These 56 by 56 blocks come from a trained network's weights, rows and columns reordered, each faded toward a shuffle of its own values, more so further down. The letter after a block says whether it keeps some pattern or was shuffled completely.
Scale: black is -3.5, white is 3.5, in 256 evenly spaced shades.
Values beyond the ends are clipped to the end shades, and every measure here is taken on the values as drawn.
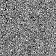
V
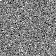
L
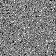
L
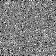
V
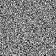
V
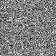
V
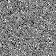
L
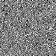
V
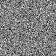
L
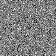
V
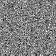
V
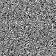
V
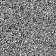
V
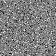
L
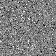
L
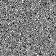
L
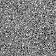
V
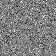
L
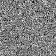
V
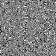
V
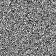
L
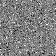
L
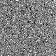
L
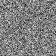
L
